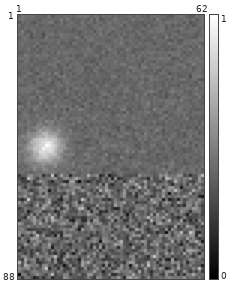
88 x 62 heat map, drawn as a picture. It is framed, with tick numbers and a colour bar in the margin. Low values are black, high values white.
On average the colour sits 40% of the way up the scale. No regular stripes run through it. A horizontal seam about 60% of the way down splits the table, and the top part is calmer. The middle left is the ninth with the highest average. One bump rises in the middle left. There is no overall slope.
